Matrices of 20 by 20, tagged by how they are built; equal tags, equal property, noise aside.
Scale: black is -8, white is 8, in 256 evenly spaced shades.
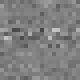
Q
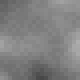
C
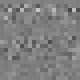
Q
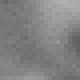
C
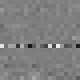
Q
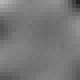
C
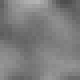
C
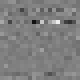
Q
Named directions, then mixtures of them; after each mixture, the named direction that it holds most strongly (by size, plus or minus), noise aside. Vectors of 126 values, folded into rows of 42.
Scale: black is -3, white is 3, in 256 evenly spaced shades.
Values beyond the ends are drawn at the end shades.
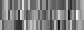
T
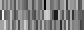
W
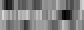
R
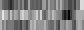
R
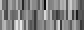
T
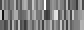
W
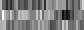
R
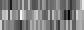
T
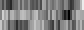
R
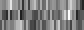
T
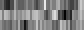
R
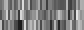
T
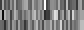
W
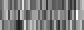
T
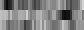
R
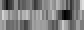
R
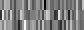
W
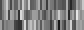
T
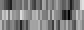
R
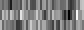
T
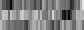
R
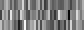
T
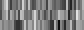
T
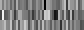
W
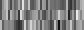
T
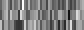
T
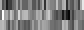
R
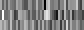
W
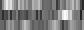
R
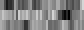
R
